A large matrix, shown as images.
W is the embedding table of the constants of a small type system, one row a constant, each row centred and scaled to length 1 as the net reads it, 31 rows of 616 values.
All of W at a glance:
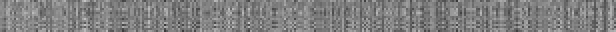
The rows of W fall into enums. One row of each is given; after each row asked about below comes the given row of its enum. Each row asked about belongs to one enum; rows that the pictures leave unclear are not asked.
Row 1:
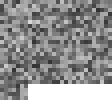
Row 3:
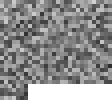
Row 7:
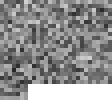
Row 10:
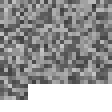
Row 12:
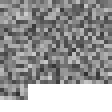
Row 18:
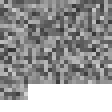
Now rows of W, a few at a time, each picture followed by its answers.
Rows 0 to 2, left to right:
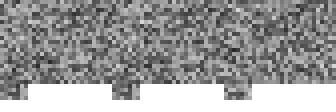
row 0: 1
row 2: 18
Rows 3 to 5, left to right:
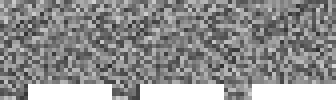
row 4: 3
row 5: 18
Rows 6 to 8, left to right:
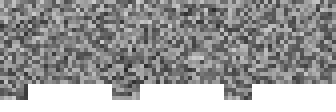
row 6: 3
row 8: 10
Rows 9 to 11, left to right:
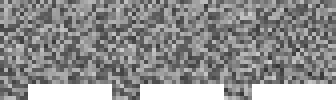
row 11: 12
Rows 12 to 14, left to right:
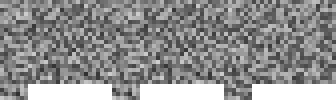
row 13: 12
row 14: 10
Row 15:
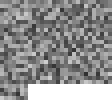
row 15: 12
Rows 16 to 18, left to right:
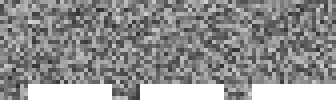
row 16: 1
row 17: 3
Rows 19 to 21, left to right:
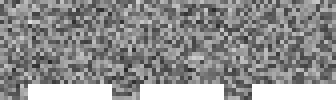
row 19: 1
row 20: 7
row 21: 10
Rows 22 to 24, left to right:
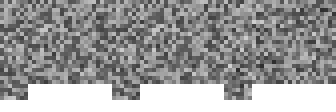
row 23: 10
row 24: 1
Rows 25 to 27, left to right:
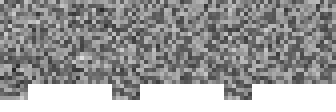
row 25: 7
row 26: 10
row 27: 10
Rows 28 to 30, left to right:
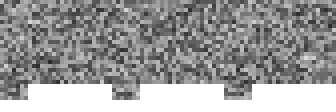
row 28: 1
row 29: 18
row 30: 7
